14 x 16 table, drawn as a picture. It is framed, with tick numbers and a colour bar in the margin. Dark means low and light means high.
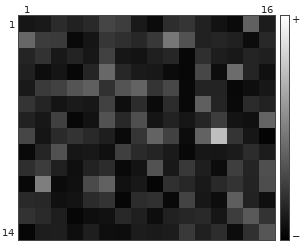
The values are skewed, with a long tail toward high values. There is no overall slope. Fine speckle covers the field. The middle right is the roughest part. The halves do not mirror each other.
